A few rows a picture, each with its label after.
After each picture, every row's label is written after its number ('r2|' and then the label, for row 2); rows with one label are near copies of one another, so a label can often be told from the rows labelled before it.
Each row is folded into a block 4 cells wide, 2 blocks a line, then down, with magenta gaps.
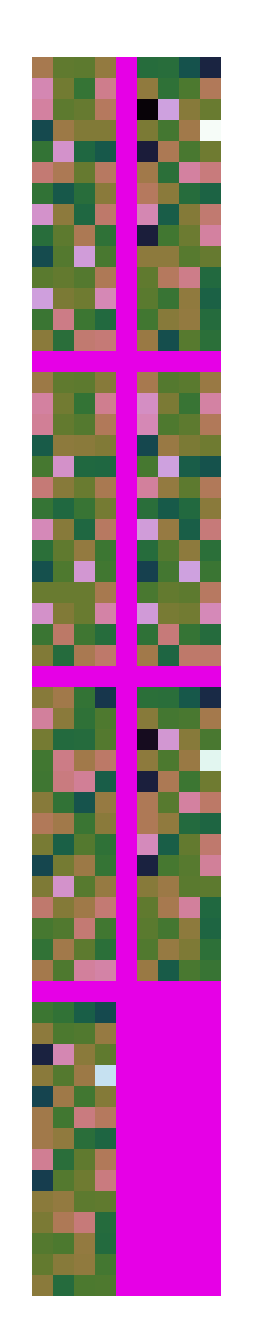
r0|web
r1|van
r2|web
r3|web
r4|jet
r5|van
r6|van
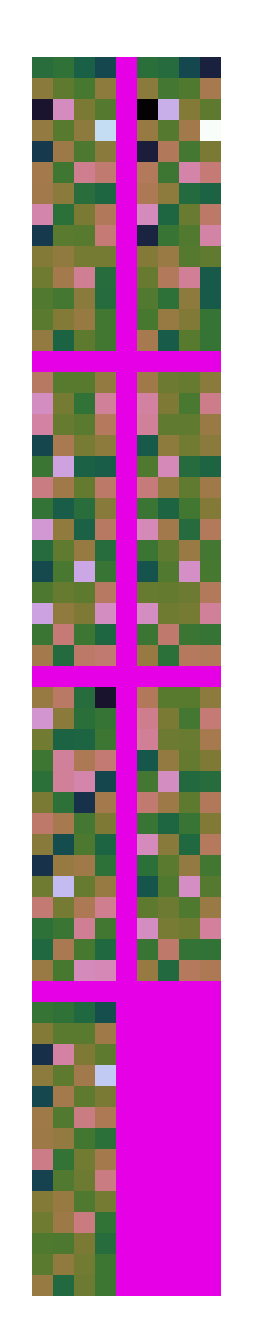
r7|van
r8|van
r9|web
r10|web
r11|jet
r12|web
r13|van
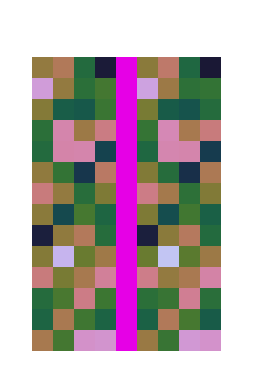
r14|jet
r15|jet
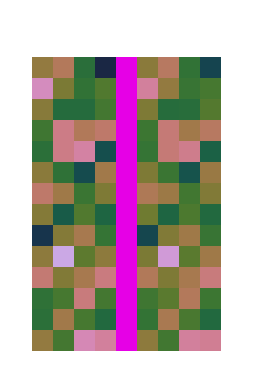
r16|jet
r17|jet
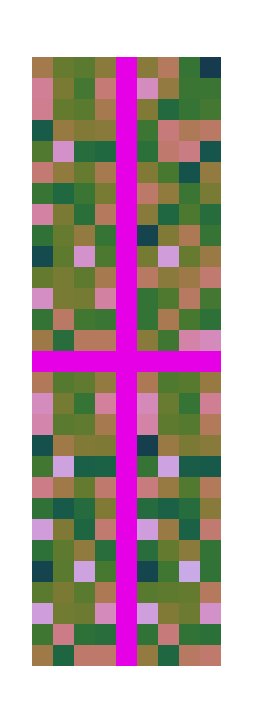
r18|web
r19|jet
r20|web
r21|web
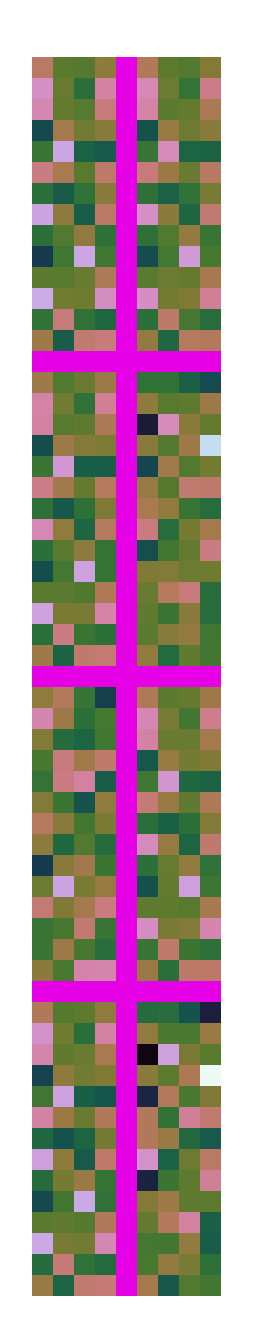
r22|web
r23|web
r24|web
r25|van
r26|jet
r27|web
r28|web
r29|van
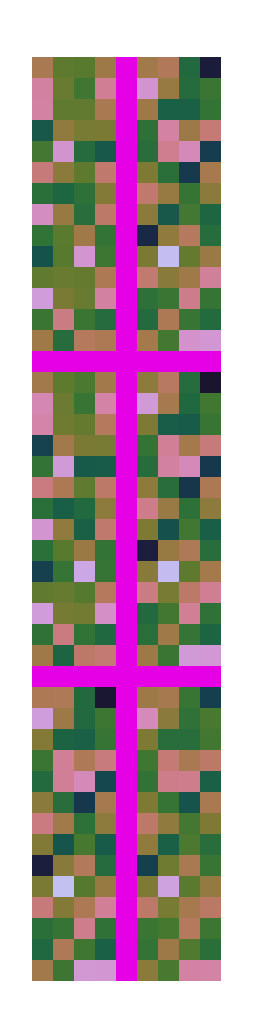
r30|web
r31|jet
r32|web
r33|jet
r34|jet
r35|jet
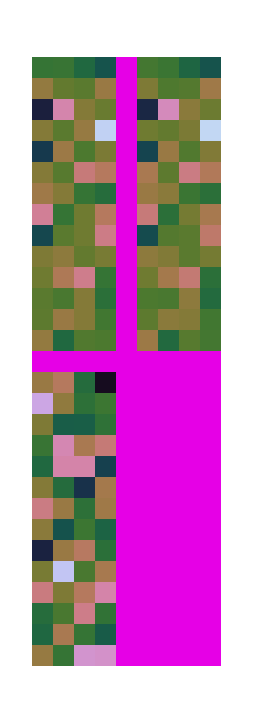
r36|van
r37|van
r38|jet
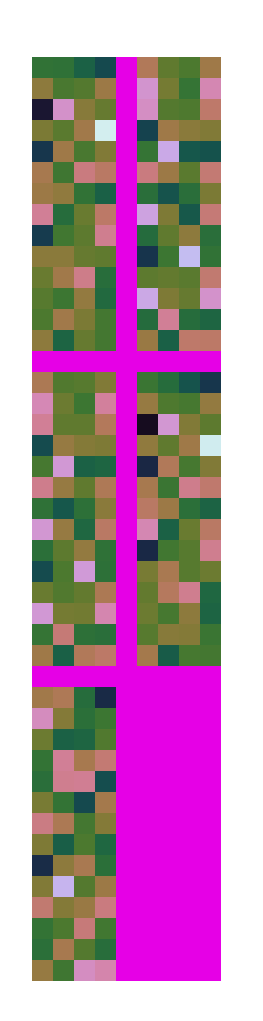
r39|van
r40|web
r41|web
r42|van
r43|jet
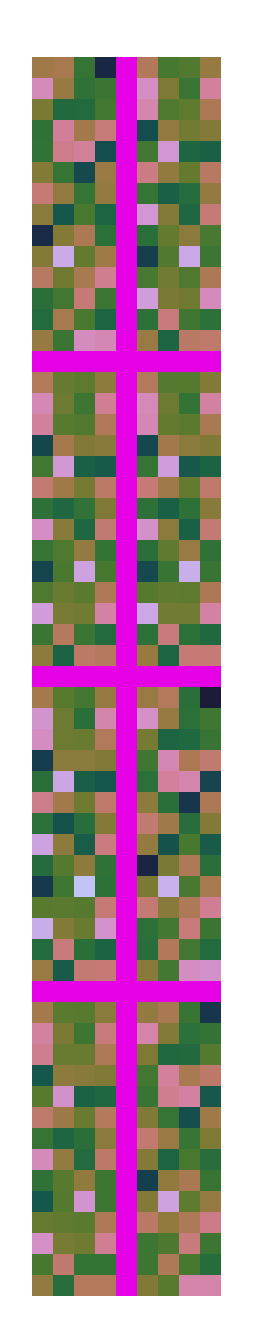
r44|jet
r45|web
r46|web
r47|web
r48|web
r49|jet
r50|web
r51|jet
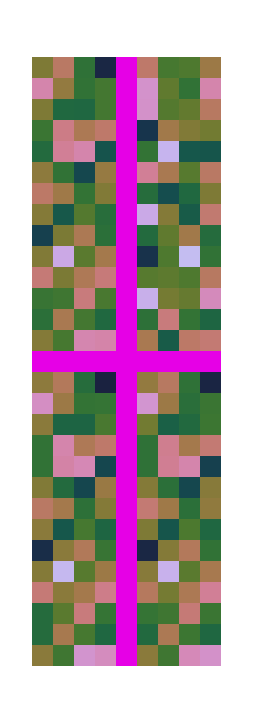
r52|jet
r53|web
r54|jet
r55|jet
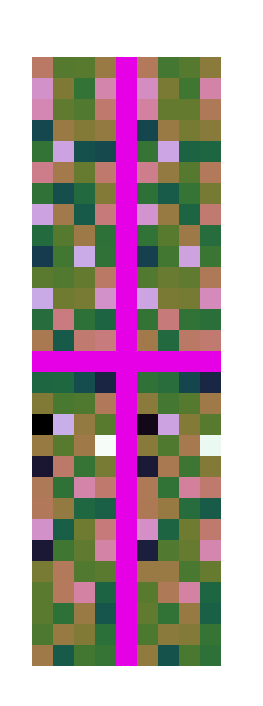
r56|web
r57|web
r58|van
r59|van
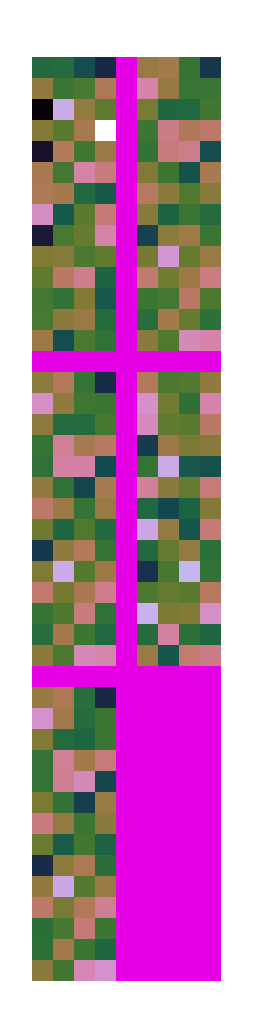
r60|van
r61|jet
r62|jet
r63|web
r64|jet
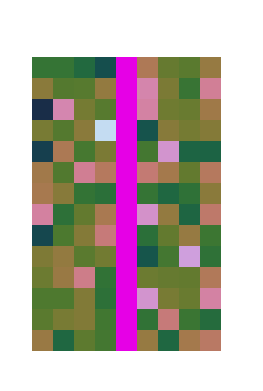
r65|van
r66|web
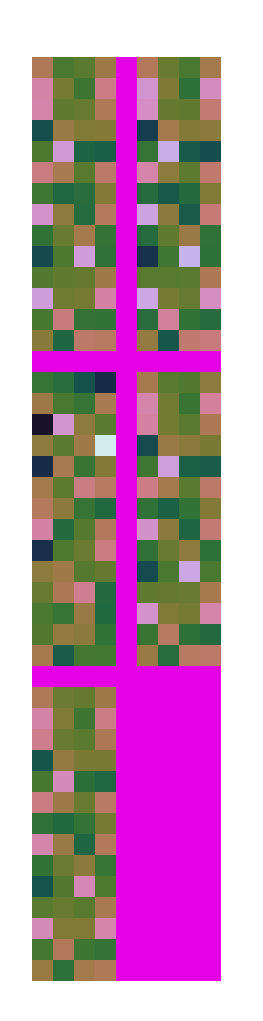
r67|web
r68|web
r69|van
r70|web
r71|web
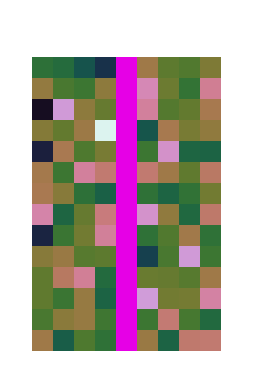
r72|van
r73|web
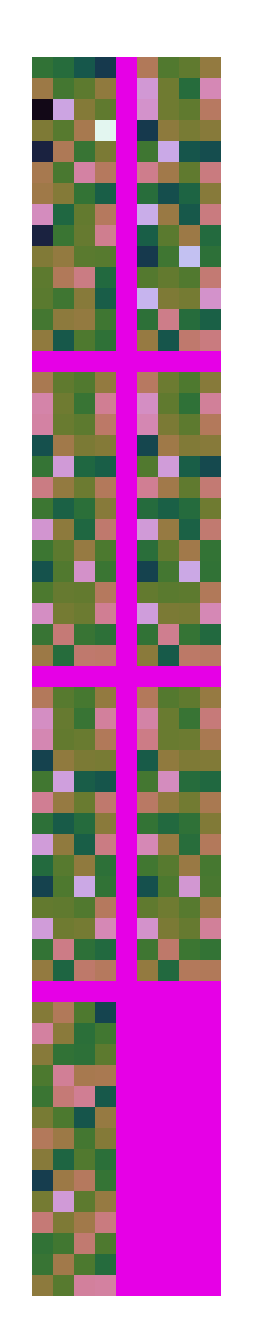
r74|van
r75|web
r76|web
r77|web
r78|web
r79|web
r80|jet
